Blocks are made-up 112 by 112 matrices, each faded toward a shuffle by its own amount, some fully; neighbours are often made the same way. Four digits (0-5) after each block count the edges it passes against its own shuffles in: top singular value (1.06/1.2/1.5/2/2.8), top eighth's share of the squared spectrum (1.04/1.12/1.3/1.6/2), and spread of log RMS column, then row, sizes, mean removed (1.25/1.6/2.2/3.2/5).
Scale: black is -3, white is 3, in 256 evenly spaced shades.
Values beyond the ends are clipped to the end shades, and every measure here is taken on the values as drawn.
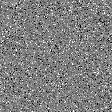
3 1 0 0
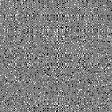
5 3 3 3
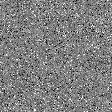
2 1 0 0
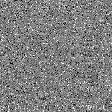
3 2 0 0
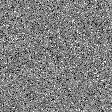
1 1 0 0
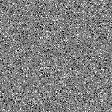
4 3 1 1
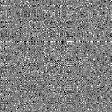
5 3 2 3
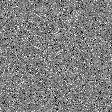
1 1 0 0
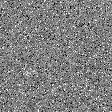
1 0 0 0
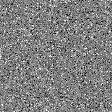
2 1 0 0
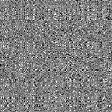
4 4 2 3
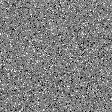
1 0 0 0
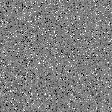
3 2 1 0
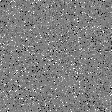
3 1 0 1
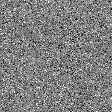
0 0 1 0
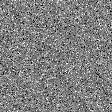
0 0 0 0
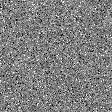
0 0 0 0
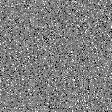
3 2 1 1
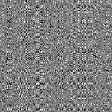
5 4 3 3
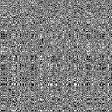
5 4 3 3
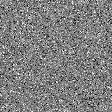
3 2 0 0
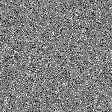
0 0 0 0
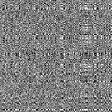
5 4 3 3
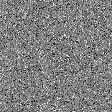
2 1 0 0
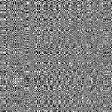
5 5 4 4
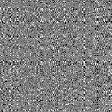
5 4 3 3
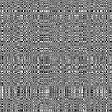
5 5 4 4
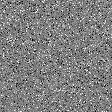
0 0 0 0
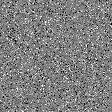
0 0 0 0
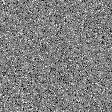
0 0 0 0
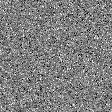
0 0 0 0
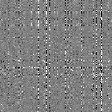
5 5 4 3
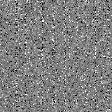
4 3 3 1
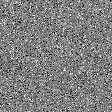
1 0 0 0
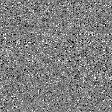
3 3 1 2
